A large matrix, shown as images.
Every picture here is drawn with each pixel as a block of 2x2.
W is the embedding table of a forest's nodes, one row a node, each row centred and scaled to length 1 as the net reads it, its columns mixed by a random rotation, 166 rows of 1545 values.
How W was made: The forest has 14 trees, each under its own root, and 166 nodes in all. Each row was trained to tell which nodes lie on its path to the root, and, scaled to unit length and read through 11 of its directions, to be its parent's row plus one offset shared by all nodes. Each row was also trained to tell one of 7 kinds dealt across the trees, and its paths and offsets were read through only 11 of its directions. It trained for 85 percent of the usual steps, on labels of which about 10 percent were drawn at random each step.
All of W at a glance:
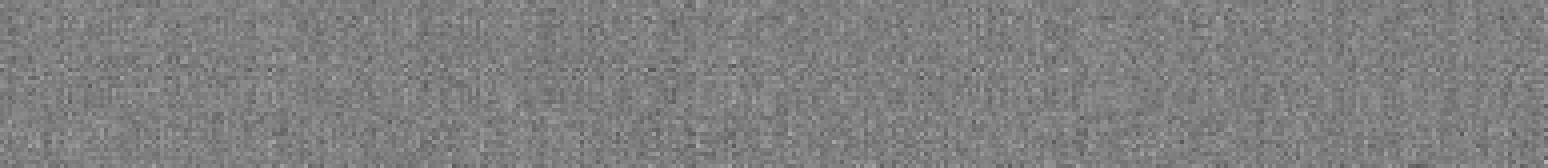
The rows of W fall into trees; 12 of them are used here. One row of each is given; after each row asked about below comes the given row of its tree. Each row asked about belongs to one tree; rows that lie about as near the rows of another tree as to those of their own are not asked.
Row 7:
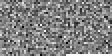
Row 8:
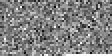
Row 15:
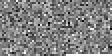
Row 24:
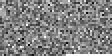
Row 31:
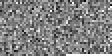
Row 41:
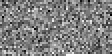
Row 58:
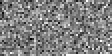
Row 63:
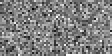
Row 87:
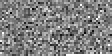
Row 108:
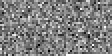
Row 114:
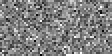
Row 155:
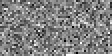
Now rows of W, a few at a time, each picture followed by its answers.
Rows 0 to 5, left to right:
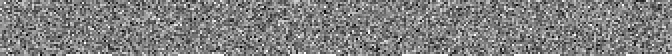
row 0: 7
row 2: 114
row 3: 7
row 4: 63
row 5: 108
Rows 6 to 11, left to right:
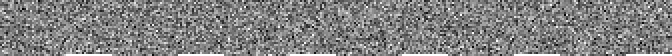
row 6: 24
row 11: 31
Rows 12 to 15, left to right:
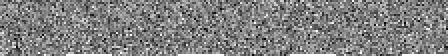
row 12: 87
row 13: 41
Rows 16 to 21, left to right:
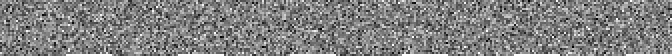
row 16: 114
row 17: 114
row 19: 114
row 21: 41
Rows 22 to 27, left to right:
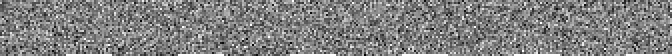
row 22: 63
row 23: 63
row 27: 41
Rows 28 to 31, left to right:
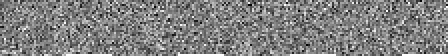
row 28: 8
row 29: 7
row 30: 41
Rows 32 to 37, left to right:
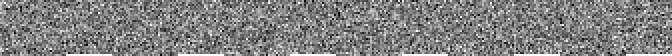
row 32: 7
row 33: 63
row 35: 58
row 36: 108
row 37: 108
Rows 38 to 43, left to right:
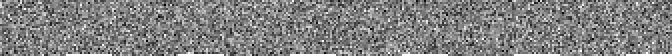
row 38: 31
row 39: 15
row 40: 7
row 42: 114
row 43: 8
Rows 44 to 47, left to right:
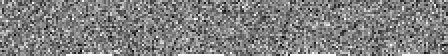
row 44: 87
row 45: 24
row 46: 155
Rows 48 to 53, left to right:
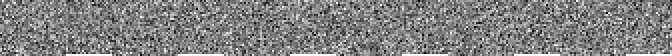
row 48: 108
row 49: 41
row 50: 87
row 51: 15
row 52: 87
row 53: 108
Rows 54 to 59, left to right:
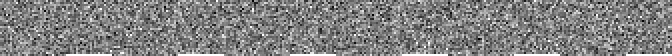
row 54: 31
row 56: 41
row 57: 8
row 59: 7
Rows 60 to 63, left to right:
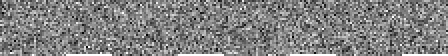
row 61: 41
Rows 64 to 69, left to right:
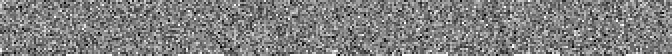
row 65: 24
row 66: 63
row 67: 155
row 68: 63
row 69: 31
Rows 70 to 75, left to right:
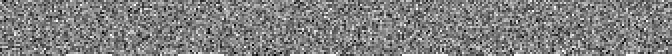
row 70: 31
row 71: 41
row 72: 7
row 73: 114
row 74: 155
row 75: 7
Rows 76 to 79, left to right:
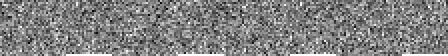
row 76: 8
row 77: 8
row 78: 8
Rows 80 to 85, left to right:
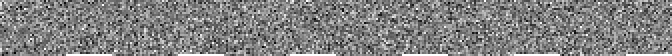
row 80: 15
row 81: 114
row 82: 8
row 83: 7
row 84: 58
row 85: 8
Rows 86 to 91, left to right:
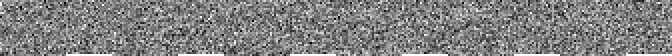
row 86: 15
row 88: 63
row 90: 41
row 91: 108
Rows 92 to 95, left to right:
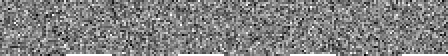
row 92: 63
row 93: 58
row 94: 41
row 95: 41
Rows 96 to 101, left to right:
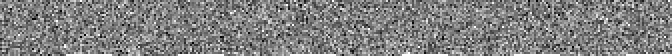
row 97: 7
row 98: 41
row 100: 41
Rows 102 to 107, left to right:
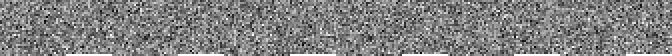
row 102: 108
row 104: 63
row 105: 31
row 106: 63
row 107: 108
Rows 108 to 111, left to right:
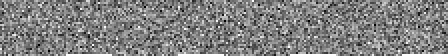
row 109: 41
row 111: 114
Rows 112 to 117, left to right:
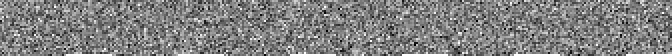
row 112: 15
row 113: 114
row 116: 63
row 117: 87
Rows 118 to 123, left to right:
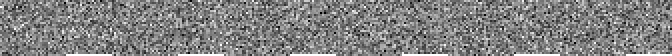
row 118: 114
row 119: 155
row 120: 87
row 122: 87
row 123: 108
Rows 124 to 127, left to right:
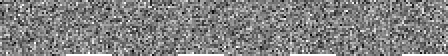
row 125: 24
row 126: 108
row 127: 31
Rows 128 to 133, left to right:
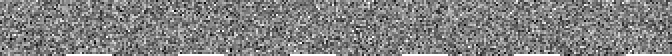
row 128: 108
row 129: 24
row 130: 63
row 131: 24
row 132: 7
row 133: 114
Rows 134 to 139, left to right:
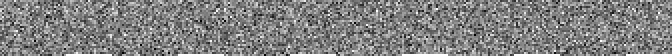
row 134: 15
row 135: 7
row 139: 63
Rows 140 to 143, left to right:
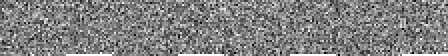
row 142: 7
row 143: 155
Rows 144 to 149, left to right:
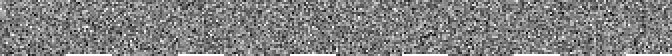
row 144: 7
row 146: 7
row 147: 108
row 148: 24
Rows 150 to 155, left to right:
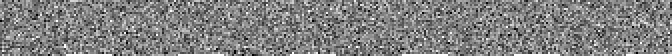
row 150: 63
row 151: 8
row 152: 87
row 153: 24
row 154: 87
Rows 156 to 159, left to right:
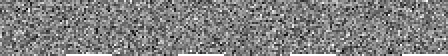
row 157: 24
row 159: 63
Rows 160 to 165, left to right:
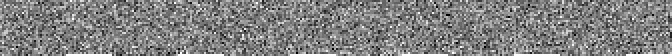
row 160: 87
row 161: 114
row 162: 24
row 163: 41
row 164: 108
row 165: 87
